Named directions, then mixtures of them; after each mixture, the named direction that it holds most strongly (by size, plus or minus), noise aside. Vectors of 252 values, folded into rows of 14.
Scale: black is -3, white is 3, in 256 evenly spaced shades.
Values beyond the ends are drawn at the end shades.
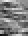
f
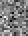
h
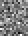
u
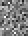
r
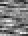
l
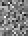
r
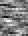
l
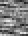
l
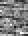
l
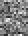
u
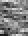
f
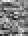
f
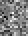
h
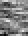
f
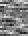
l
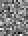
u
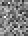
r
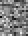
h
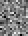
u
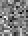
h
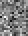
h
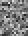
r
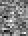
h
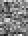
u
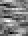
f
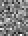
u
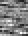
l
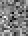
h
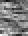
f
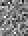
r
